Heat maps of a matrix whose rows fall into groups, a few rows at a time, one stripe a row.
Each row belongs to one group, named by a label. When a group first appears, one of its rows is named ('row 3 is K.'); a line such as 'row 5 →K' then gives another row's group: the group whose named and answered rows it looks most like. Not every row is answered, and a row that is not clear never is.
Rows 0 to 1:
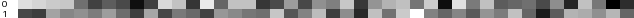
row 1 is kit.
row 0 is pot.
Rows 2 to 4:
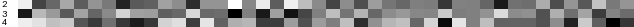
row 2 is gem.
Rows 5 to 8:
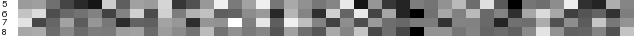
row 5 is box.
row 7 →gem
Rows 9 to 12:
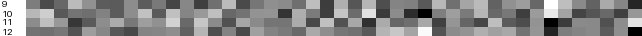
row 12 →kit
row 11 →box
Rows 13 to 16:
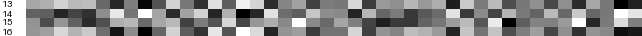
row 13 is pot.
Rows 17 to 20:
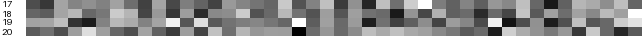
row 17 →kit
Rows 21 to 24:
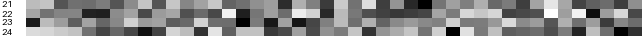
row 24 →pot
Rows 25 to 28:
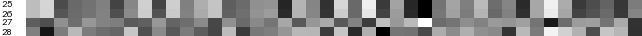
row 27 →kit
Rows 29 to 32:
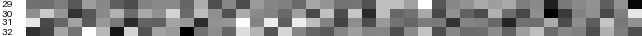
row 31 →gem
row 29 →kit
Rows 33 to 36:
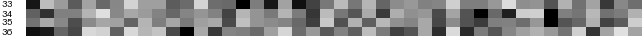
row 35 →box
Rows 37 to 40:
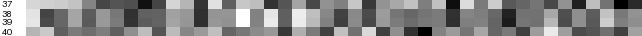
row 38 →gem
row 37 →pot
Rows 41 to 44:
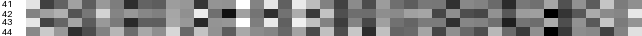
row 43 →gem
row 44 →box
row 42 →box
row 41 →gem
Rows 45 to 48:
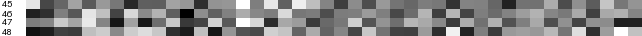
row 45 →gem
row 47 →pot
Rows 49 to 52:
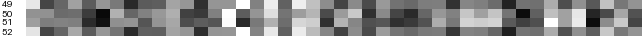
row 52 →gem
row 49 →gem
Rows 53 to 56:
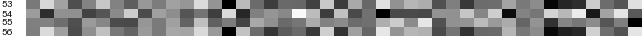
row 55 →kit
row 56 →box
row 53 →box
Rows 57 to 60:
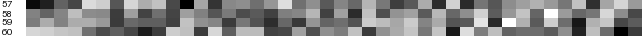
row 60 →pot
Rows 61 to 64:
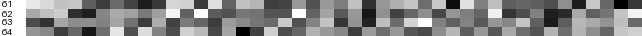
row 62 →box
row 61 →pot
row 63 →kit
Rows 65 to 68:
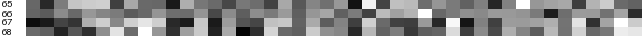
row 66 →kit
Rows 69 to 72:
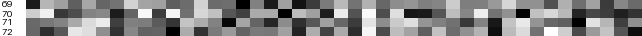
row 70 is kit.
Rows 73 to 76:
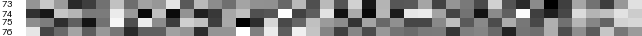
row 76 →gem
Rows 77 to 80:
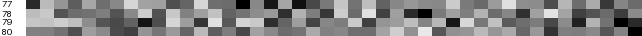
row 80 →kit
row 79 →pot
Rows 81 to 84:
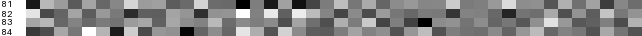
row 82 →gem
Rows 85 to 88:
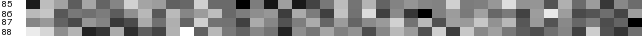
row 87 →kit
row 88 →pot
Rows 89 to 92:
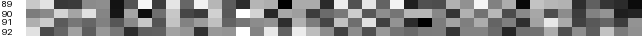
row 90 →pot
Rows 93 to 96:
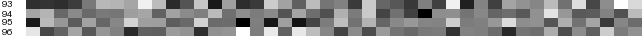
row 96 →gem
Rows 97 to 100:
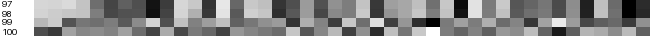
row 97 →pot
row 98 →pot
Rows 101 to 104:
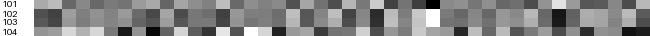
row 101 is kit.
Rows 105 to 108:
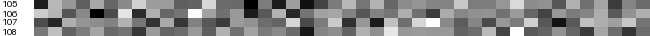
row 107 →kit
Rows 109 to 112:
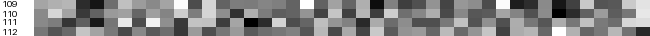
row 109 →box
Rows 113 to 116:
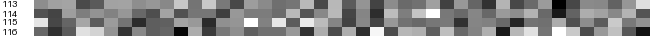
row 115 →gem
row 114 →kit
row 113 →box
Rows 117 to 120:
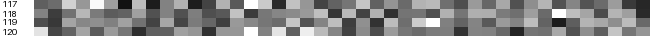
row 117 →pot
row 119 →kit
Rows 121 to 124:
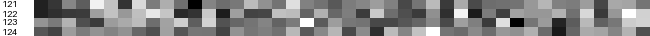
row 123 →box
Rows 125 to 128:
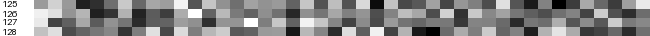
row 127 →gem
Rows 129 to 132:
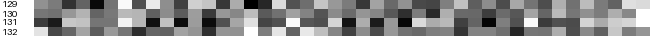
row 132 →gem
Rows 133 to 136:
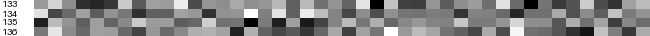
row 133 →box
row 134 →gem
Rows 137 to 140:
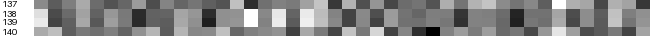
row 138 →gem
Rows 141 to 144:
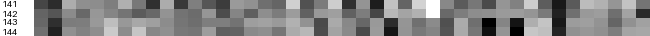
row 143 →box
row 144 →box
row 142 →kit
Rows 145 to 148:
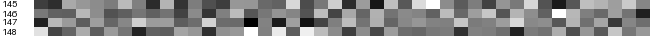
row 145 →kit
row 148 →gem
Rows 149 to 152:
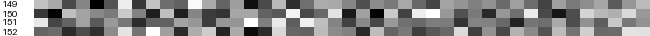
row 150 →kit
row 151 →gem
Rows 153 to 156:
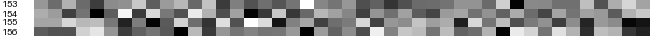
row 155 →pot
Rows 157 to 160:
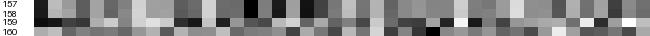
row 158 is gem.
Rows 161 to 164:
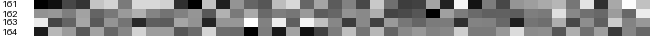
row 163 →gem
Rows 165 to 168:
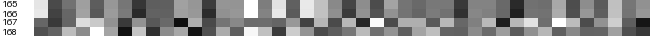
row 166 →gem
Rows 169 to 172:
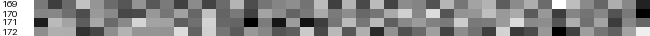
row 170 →kit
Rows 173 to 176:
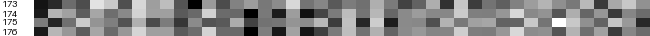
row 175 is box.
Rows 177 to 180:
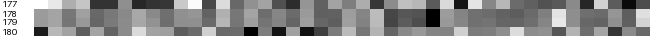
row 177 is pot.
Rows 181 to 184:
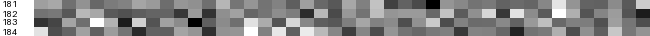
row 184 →gem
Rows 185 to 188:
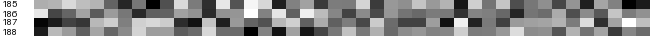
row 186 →gem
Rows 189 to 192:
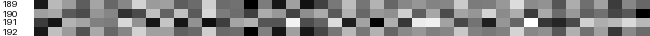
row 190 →kit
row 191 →kit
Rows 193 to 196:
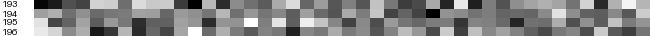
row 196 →pot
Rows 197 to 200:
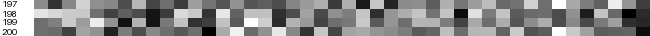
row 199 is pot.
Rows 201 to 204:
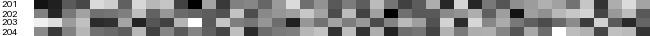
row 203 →pot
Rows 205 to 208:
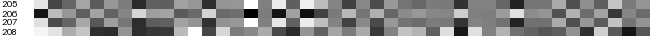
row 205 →gem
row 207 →gem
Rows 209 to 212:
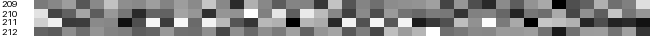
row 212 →kit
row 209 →box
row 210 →gem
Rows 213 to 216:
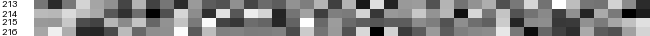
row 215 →box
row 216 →box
